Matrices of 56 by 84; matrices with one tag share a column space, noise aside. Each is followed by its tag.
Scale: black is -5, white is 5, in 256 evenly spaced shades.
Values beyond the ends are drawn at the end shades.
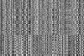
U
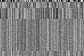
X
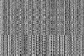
U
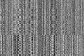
U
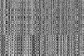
U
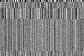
X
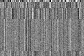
X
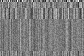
X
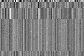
X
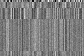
X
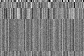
X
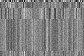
X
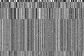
X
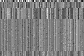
X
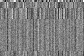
X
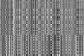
U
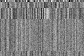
X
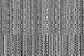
U
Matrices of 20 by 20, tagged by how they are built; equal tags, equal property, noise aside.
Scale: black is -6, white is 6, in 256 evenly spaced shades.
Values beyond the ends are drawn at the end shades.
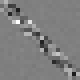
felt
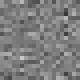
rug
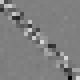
felt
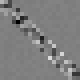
felt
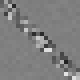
felt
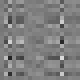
rug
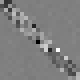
felt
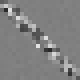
felt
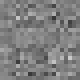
rug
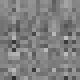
rug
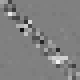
felt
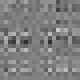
rug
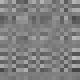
rug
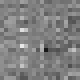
rug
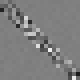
felt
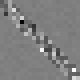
felt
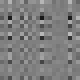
rug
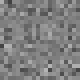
rug
